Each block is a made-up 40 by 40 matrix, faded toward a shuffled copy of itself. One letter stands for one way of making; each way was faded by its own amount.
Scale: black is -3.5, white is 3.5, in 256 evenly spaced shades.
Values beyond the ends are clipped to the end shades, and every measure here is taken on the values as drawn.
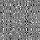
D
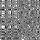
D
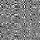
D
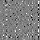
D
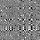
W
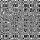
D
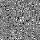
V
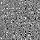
V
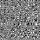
V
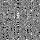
V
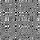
W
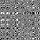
W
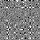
W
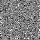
V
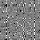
D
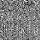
V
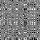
D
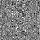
V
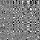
D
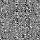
V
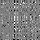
D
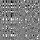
D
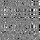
W
